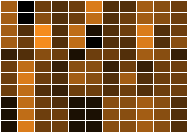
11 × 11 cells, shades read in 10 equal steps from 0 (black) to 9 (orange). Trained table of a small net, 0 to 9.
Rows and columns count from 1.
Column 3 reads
4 5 9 9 5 4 4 3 4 4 4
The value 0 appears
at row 1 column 2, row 2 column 2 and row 4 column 6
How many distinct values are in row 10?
6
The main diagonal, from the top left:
6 0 9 3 1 5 3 4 6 5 3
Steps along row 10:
up down same down same up same up down down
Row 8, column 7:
3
